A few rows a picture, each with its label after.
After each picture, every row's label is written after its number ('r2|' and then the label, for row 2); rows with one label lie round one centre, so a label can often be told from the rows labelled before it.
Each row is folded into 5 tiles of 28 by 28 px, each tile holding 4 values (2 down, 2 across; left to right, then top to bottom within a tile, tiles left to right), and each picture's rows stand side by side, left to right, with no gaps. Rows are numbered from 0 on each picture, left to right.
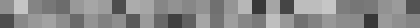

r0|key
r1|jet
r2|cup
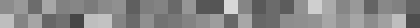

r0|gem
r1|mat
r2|cup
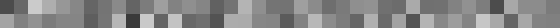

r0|cup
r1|gem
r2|key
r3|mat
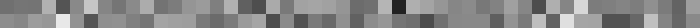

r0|mat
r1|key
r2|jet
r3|key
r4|gem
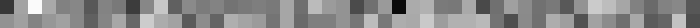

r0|cup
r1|gem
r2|jet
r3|mat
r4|cup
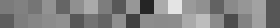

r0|key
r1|cup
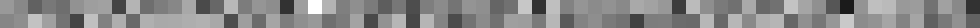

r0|key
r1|mat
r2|cup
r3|jet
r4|key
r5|mat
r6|cup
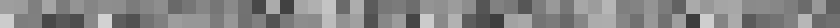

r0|gem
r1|key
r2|cup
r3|gem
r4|key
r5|gem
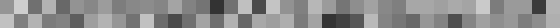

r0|gem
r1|jet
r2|gem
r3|jet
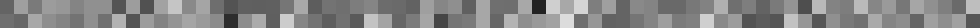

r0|key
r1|cup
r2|gem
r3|jet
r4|gem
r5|gem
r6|key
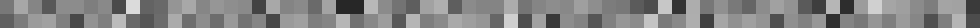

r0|key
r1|key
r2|mat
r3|key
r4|jet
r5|key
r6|cup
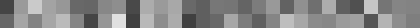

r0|cup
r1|gem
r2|mat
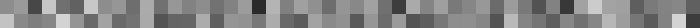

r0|mat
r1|jet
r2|key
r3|key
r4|cup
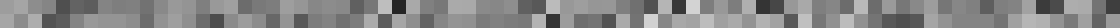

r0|gem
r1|key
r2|jet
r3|key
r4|jet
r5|mat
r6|gem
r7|mat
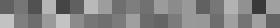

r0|mat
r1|key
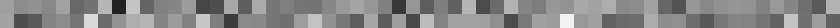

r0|jet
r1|mat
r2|key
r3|mat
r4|gem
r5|key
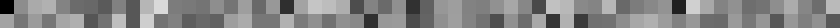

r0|cup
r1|gem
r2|cup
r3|key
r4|jet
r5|key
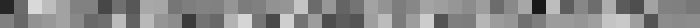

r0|cup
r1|gem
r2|gem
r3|jet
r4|mat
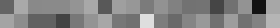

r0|gem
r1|jet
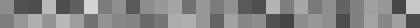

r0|mat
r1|key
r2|key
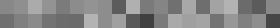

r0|key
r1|key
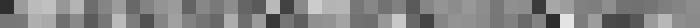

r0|cup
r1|key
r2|cup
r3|key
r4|gem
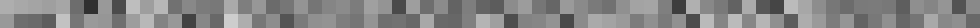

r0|jet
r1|gem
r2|key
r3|mat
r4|key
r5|mat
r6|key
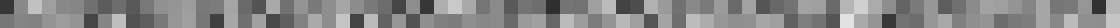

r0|cup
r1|key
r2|key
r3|cup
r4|mat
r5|mat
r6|gem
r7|jet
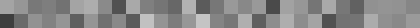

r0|key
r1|mat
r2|gem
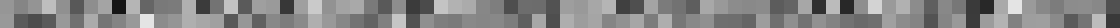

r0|jet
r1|mat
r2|cup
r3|cup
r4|mat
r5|jet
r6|cup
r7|cup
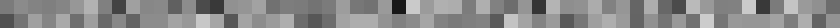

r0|key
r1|mat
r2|jet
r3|jet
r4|key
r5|mat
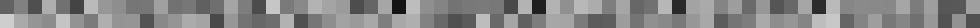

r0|mat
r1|key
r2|jet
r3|jet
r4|jet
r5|jet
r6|key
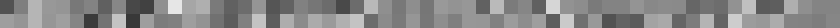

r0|cup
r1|cup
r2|mat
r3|key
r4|gem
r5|mat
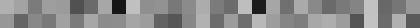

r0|jet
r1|jet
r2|key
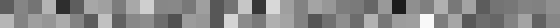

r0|mat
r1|jet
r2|jet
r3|gem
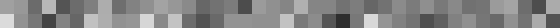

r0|gem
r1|gem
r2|gem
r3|key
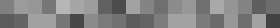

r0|key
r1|key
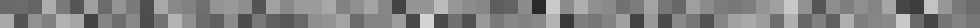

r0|mat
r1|key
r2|key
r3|jet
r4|key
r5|key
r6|mat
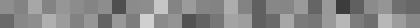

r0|key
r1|gem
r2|mat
